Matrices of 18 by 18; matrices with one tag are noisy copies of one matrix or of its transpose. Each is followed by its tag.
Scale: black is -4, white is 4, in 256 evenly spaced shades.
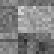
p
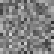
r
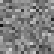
r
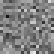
r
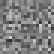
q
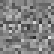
q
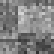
p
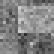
p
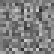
q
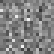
q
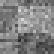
p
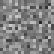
q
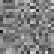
r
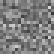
q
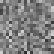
r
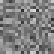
r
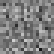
q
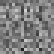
q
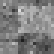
p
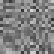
r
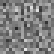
q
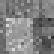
p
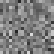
r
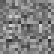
q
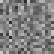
r
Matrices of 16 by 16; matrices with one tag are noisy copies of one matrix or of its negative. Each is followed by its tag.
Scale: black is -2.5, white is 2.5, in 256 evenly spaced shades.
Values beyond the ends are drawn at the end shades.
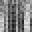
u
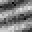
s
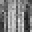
u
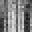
u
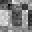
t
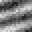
s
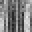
u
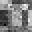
t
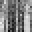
u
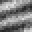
s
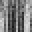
u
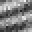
s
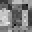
t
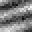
s
